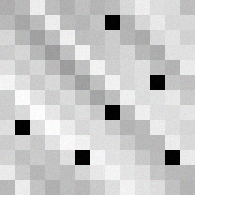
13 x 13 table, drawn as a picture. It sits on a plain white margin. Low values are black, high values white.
Average level on the scale: 80%. Mirror symmetry: none. Lone odd cells: 6, each lower than its neighbours. Histogram: skewed, a long tail of low values. Odd rows or columns: none.
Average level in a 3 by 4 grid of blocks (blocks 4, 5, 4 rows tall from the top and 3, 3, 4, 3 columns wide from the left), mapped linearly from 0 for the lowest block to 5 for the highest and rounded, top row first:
1 2 0 4 / 3 3 2 2 / 3 1 5 0
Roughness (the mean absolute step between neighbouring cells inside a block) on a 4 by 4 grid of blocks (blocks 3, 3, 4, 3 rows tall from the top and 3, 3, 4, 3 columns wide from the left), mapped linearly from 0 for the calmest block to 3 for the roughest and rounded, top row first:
1130 | 0102 | 3020 | 1203
